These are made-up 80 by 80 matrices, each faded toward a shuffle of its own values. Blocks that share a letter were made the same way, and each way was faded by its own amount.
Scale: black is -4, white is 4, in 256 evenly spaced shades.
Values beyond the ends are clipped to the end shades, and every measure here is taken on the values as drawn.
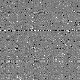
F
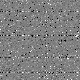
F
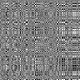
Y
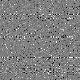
F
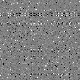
F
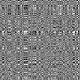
Y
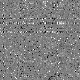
F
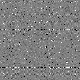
F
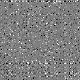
F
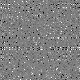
F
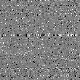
F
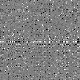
F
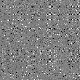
F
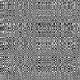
Y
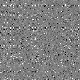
F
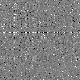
F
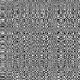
Y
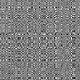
Y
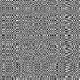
Y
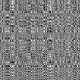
Y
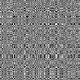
Y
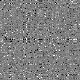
F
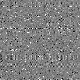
F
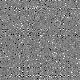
F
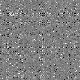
F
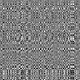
Y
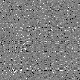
F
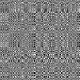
Y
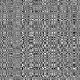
Y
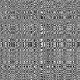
Y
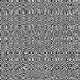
Y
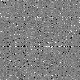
F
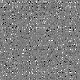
F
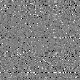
F
